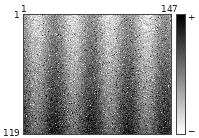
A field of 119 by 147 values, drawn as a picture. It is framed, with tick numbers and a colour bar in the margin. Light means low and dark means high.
The values follow a bell shape. No row or column stands out. Stripes running up and down repeat 4 times from left to right. The field climbs toward the bottom. On average the colour sits 50% of the way up the scale.
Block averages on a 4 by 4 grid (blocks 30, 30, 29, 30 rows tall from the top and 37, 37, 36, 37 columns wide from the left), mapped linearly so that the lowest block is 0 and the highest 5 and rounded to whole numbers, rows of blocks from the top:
0 0 0 0 / 2 2 2 2 / 3 3 3 3 / 5 5 5 5
